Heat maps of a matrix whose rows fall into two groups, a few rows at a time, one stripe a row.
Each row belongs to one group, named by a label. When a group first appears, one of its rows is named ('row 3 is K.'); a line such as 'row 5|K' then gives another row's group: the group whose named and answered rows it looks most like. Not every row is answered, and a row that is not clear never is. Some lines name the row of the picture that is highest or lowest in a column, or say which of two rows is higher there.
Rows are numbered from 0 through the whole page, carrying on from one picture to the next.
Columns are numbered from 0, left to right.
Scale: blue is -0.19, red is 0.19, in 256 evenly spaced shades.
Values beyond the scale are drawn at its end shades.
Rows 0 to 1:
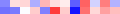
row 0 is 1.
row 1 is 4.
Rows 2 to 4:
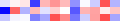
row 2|1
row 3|4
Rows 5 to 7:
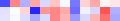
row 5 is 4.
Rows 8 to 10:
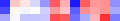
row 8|4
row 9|4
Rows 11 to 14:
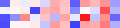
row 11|4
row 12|1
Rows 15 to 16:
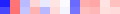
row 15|4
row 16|4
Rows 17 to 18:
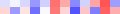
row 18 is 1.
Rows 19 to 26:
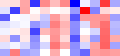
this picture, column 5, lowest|20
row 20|1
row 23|1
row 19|1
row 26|4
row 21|4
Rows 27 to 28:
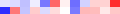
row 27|4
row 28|4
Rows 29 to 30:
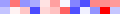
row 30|1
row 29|4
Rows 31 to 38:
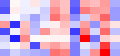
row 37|1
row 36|1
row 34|1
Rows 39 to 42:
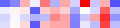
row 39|1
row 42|1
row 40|1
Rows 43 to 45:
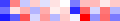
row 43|4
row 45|1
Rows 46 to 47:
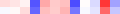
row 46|1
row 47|1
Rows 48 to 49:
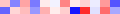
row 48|1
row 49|1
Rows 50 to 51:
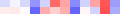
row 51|1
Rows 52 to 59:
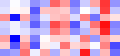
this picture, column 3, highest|59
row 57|1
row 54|1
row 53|1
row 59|1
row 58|1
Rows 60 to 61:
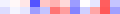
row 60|1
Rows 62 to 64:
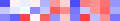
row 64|1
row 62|4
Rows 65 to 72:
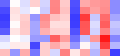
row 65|4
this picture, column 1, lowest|72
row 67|1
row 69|1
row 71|1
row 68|1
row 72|1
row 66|4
